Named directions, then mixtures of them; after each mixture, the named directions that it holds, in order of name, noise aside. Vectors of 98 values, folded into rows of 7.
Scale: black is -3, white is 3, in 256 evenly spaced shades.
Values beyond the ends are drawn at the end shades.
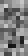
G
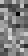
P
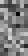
P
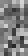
G, P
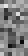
G, P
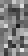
G, P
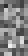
G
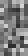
G, P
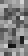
G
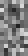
G, P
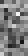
G, P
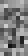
G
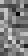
P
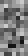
G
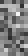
P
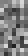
G, P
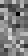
P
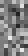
G, P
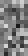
G, P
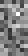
P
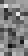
G, P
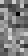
P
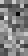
P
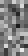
G, P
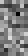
P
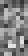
G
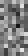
G, P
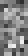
G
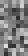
G, P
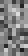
G, P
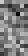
P
